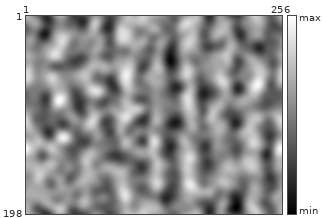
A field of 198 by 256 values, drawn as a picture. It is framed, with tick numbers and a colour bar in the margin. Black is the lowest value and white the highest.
The histogram is bell-shaped. Overall the values sit about 50% of the way up the scale. There is no seam. Upright stripes repeat 8 times across the table. No overall slope runs across the table.
